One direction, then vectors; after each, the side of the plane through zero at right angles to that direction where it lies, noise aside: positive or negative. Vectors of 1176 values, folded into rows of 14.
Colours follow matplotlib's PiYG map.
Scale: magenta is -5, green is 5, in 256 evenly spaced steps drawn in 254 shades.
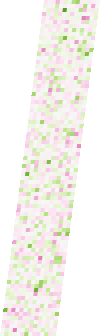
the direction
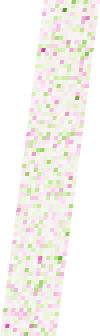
positive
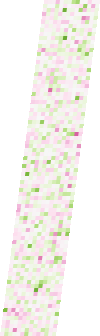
positive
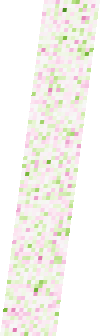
positive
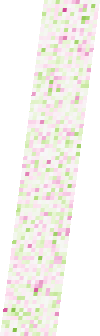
negative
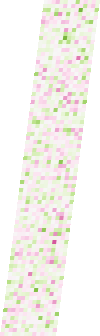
positive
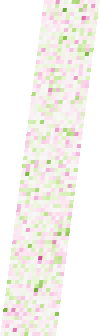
positive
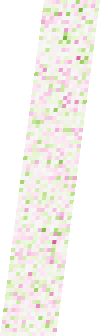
positive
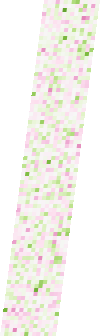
positive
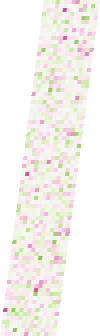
negative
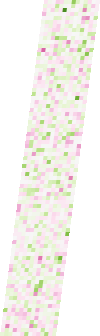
positive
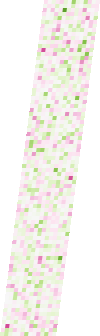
positive
